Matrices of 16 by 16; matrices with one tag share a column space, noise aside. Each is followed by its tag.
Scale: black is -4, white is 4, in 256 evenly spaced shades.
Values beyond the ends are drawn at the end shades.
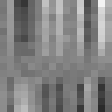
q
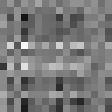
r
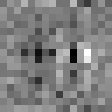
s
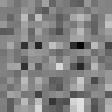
r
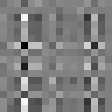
r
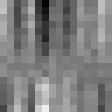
q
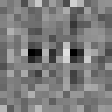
s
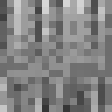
q
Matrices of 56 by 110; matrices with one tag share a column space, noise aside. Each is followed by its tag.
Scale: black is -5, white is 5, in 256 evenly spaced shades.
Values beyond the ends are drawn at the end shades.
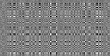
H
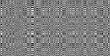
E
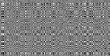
H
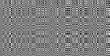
E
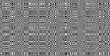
H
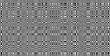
H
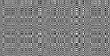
E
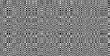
E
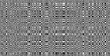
H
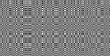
E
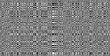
H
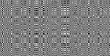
E
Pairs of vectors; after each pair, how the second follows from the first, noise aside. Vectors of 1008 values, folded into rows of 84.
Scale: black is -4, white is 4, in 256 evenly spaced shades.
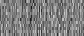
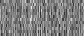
negated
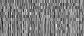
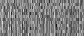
negated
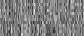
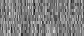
negated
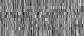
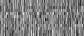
negated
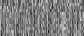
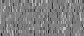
partly zeroed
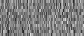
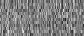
negated
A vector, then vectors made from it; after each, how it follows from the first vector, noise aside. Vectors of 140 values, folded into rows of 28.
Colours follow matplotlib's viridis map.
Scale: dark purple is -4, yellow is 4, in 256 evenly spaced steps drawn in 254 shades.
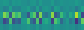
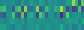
wrapped around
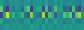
reversed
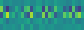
reversed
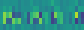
sign-scrambled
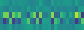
copied
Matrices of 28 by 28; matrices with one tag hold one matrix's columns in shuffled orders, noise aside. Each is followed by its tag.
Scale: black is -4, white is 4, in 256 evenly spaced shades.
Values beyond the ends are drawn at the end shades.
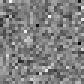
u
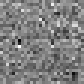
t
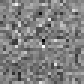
t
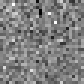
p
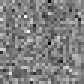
u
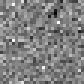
p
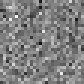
u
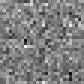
t
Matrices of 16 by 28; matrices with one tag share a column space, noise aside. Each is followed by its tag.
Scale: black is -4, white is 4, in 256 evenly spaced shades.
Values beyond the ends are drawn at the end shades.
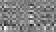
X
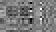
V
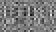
V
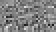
X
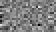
X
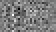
V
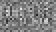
V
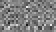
X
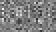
V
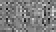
V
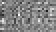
V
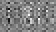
V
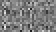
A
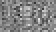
V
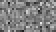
A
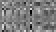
A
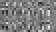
A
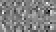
A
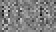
V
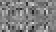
A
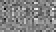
V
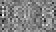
V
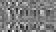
A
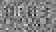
V
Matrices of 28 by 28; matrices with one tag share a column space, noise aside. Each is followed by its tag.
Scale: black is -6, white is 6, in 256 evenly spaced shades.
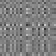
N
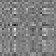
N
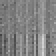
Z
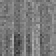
Z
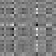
N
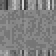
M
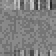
M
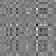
N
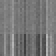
Z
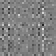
N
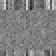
M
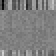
M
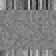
M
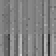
Z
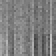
Z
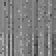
Z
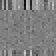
M
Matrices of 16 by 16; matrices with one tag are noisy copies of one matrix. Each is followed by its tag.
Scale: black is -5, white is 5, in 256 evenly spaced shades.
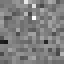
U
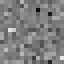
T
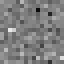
T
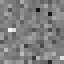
T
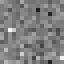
T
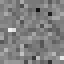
T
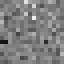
U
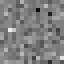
T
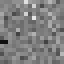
U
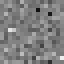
T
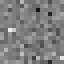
T
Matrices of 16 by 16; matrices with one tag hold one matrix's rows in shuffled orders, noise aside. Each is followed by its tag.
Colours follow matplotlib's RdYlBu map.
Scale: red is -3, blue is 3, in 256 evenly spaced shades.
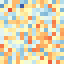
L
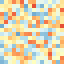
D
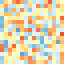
D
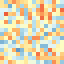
L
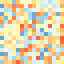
D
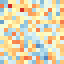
D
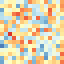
D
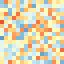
L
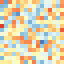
D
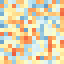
D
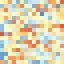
D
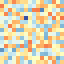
L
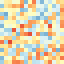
D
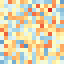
L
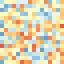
D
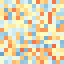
L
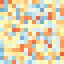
D
